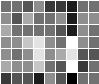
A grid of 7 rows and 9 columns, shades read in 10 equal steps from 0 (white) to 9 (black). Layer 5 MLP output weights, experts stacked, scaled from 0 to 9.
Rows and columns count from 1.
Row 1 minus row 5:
1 0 2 3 3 4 7 -1 -1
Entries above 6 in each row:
3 1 1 0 0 1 3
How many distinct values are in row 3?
5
